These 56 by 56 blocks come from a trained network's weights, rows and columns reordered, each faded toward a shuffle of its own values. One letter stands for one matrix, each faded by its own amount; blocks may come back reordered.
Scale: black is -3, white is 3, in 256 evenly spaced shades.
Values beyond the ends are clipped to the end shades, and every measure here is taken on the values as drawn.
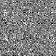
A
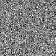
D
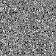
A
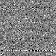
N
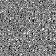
A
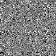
A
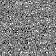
A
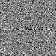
N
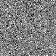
D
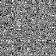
A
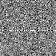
N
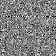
N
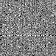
N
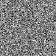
D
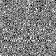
N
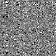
A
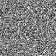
D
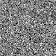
D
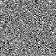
A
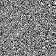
D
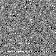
N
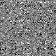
A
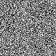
D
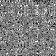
A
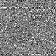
N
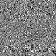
A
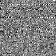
N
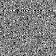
N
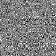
A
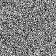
D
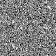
D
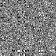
A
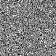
D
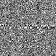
N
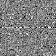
N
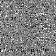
A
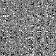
A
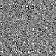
A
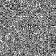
N
